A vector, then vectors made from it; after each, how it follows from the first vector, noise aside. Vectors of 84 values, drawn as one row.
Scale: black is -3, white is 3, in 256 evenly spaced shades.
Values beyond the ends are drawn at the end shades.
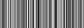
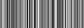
negated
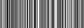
negated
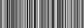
negated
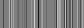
partly zeroed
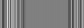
partly zeroed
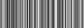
negated
